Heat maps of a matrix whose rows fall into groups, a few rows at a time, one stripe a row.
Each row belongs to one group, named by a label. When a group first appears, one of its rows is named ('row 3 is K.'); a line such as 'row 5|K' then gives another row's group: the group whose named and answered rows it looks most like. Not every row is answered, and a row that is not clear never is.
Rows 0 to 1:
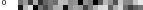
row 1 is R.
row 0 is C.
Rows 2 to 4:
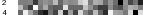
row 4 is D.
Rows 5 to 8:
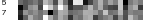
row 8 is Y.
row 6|Y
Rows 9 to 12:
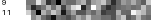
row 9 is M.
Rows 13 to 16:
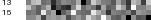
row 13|D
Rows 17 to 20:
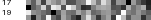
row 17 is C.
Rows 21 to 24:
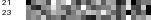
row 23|C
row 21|Y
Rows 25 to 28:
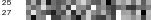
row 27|D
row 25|D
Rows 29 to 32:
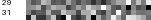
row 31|C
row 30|C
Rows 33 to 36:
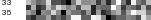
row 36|M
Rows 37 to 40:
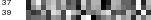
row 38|Y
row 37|Y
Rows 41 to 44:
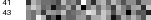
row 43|C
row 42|D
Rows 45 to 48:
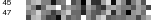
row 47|D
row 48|M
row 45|D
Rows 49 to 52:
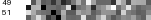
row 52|M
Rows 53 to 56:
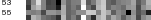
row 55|C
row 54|M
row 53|M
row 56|M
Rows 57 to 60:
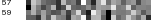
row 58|R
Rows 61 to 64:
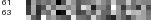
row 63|R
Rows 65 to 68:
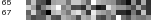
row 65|C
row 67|C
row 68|C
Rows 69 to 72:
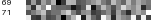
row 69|R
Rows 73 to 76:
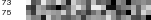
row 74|M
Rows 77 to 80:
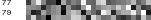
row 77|M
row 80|C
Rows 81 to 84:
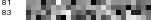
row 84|R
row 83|Y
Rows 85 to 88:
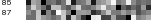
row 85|R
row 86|C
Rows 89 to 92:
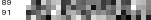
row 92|C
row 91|Y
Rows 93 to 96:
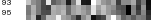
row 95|C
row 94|C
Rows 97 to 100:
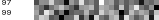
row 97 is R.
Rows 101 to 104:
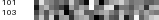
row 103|R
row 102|M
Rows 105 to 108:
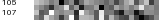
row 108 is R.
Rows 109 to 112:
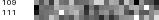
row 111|Y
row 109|C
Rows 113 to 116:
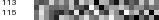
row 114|M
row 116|C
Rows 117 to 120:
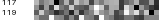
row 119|D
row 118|C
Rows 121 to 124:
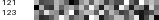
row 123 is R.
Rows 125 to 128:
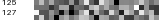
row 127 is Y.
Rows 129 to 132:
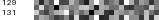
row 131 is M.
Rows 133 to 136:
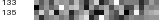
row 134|Y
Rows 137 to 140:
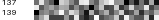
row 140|D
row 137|C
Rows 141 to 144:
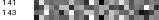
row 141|M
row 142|Y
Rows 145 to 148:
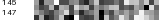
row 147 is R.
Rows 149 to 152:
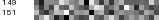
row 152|M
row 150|C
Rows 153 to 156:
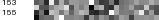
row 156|Y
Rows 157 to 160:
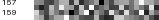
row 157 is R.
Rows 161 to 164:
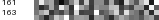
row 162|Y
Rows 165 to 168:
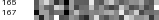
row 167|R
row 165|M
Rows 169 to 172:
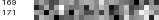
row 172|D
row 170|Y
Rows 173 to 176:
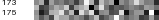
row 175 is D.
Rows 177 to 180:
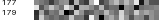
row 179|R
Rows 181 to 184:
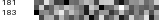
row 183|Y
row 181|M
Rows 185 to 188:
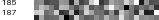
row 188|R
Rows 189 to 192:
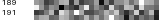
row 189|R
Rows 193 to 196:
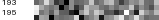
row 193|M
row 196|R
